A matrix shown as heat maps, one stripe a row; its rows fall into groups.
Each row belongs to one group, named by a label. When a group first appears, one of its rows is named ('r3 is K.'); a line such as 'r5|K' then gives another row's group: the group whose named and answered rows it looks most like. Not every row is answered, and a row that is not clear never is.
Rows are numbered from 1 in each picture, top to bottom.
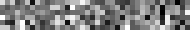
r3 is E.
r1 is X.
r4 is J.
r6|X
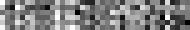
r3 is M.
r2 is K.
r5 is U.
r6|J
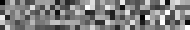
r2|U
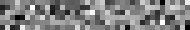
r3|U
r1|E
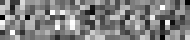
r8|E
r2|X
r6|J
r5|J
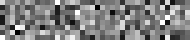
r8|J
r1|J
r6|K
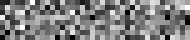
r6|K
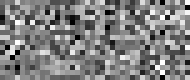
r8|M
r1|E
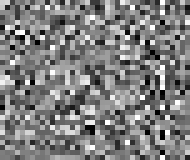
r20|M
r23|U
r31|E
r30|U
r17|X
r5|E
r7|K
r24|J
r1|X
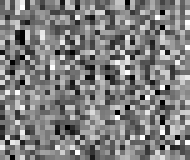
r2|K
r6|E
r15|X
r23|U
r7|X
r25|E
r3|E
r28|M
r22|K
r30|J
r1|K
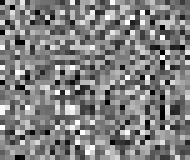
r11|E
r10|X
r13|E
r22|J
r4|U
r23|J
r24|E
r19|M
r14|J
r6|E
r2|X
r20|E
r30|U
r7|K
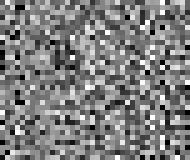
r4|K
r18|U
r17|E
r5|M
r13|E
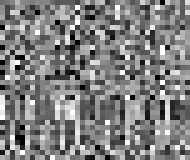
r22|J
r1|E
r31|K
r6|K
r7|M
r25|U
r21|J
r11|X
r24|J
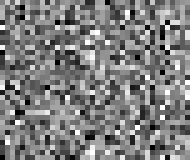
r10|J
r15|E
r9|U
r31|U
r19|U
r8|E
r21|M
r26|X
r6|J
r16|M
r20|M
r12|U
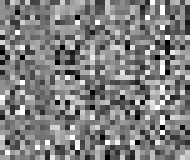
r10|K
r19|X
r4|M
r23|K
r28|J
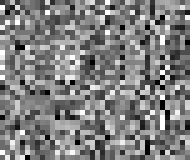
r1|U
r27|K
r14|J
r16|J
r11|X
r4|E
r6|J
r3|U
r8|X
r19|K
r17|X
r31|J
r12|J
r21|E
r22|E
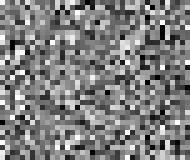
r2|M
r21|J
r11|K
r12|X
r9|X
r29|J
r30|M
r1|J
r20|K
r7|J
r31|X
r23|E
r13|M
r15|K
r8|J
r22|K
